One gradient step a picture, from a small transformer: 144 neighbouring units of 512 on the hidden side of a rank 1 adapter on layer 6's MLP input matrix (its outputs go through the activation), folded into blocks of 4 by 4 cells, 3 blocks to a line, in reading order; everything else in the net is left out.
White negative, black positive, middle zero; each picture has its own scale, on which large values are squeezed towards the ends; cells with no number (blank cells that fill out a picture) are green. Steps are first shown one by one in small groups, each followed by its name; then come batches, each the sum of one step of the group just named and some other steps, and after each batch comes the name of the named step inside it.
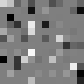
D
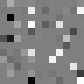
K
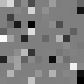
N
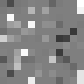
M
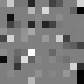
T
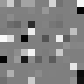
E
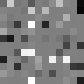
N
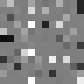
M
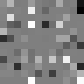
T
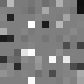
D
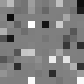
N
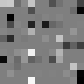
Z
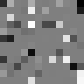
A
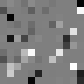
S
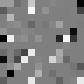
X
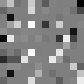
X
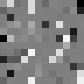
X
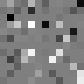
X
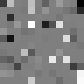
A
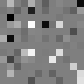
S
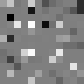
Z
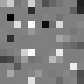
Z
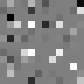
S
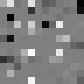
Z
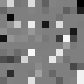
X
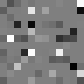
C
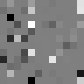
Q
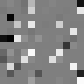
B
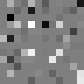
Q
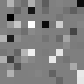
B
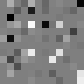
B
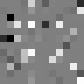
B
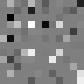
Q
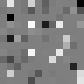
Q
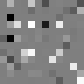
B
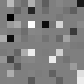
Q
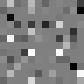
C
